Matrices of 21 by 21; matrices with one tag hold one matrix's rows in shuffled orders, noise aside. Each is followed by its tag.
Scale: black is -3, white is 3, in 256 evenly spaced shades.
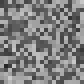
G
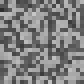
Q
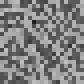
G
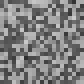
G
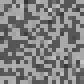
G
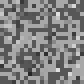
Q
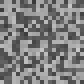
Q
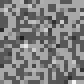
Q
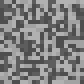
Q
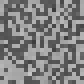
G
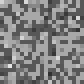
Q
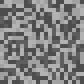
G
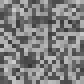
Q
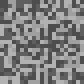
Q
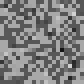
G
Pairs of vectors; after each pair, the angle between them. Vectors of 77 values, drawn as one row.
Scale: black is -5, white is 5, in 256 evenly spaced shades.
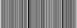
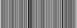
nearly parallel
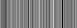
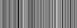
partly aligned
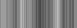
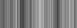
nearly opposite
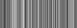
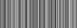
partly aligned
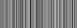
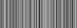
partly aligned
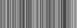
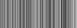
nearly parallel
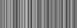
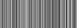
partly aligned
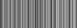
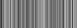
partly aligned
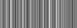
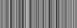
nearly opposite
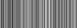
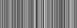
orthogonal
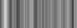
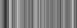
nearly opposite
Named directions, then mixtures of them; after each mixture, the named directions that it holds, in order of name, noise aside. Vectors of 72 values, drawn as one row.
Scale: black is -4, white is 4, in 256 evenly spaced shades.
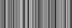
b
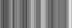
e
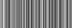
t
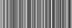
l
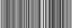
e, l, t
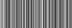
t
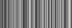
b, e, l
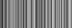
l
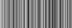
b, l, t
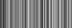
l, t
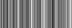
e, l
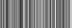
b, e, l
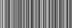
t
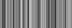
b, e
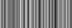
b, t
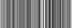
e, l, t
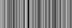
b, l, t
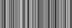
b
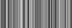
b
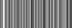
e, l, t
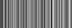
l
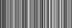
l, t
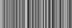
b, l, t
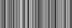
b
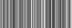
e, l
